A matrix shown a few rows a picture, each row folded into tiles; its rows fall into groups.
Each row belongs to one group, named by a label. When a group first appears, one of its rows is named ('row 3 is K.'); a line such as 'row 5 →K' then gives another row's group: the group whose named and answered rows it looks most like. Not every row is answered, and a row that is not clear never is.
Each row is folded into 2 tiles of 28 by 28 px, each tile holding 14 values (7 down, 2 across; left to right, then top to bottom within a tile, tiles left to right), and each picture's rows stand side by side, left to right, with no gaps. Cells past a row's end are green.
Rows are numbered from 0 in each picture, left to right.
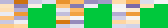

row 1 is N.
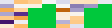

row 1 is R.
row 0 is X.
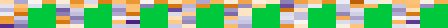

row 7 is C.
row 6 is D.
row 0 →C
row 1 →D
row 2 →C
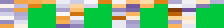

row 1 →C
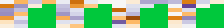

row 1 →D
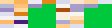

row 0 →C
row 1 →R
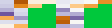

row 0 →D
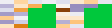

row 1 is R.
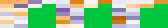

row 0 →N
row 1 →D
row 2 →D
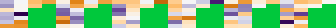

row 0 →X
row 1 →D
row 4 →N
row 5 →X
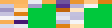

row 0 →C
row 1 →X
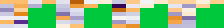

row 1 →D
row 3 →N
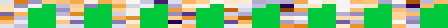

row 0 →N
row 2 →R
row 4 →R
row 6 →X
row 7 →N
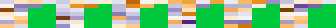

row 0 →R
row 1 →D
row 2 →D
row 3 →C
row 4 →X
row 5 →R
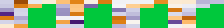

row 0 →D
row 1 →C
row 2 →D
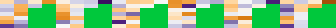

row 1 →R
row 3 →N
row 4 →R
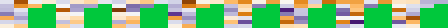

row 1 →R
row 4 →C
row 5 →D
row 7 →R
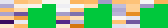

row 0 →X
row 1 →X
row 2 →C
